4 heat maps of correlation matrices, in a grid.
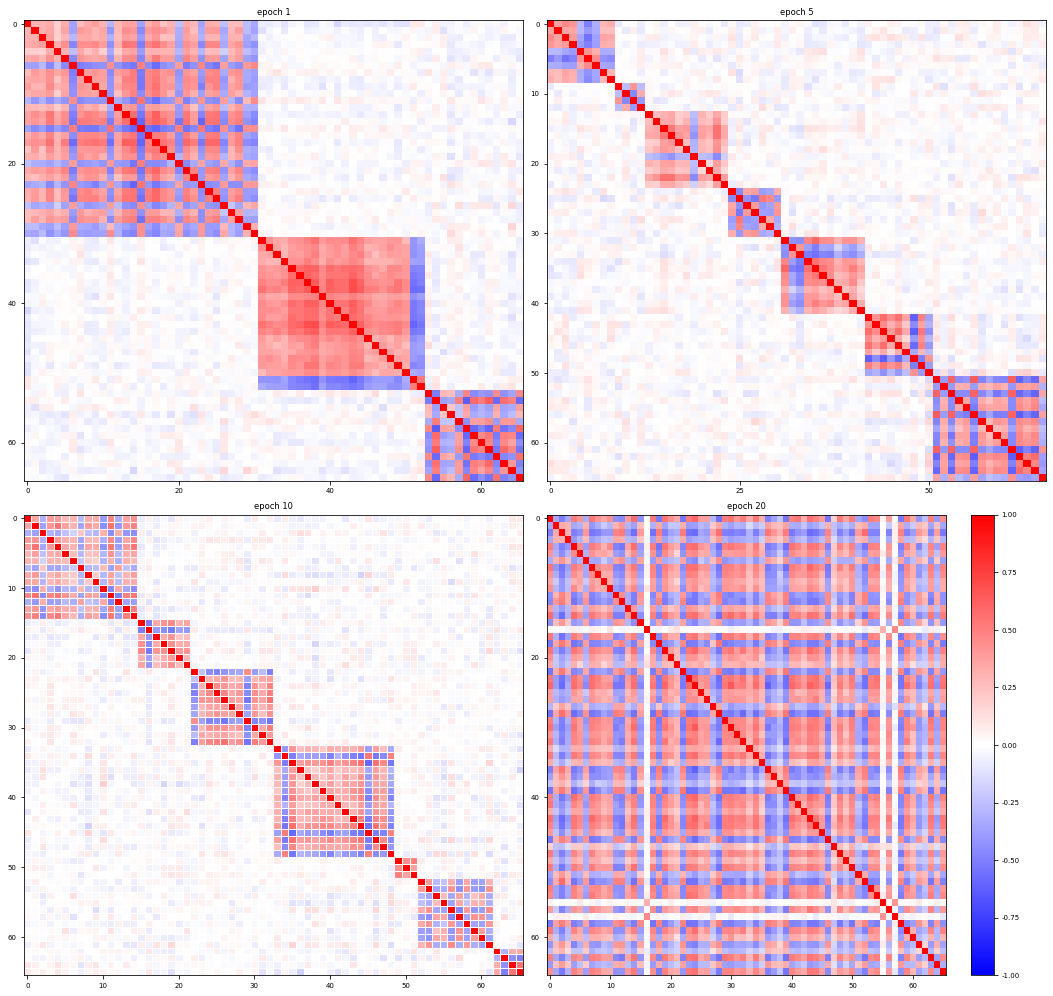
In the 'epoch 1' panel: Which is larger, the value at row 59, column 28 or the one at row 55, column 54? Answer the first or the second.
the first
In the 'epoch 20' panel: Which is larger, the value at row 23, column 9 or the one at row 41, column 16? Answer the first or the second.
the first
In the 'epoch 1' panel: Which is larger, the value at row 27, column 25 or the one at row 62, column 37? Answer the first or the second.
the first
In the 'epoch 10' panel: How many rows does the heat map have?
66
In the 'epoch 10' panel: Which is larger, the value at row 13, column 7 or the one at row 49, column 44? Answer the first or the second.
the second
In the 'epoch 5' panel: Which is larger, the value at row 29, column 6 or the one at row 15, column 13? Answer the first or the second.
the second
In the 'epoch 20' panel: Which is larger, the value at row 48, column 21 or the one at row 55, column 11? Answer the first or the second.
the first
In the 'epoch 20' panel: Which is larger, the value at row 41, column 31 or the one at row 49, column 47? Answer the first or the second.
the first
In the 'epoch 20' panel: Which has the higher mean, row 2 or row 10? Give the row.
10
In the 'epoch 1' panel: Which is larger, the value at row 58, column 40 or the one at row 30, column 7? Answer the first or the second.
the first
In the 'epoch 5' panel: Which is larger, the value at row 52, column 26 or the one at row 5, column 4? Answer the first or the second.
the second
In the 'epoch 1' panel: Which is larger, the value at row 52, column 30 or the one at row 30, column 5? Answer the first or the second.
the first
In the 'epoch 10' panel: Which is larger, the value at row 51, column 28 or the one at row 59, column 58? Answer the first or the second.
the first
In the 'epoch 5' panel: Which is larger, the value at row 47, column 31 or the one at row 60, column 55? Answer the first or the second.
the second
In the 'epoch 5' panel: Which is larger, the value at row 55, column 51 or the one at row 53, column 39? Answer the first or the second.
the second
